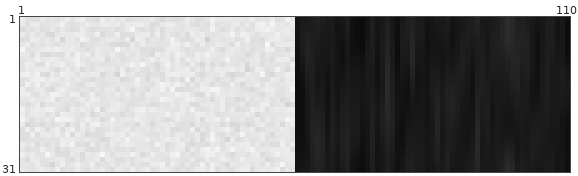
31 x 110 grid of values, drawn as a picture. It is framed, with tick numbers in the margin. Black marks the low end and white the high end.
It is made of 1 by 2 panels. Panel 1,1: very high, fine-grained, faint in contrast. Panel 1,2: very low, streaked downward, faint in contrast.
